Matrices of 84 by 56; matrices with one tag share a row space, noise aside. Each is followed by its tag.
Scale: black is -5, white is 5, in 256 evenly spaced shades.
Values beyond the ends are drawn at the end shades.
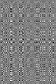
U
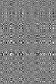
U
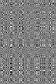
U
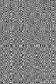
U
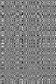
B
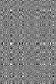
U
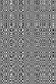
U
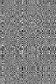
B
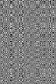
U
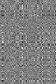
B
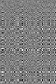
B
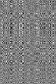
U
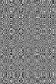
U
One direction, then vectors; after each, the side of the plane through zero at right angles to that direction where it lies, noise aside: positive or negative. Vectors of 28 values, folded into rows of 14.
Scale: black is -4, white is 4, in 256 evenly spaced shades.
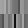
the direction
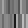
positive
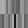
positive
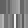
negative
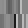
positive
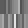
negative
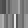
negative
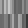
positive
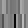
positive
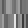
negative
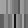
positive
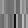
positive
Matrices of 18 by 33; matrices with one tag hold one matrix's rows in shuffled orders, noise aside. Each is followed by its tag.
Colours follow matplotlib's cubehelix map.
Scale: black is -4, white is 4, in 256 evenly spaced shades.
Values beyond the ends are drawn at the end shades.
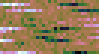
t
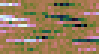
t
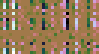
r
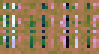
r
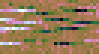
t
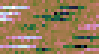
t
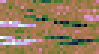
t
